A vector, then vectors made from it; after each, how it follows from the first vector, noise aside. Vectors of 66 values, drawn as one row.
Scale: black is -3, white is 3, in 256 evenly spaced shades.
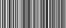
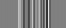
partly zeroed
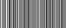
partly zeroed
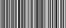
reversed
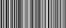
negated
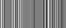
partly zeroed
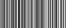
reversed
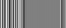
partly zeroed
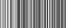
sign-scrambled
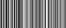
negated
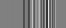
partly zeroed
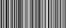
negated
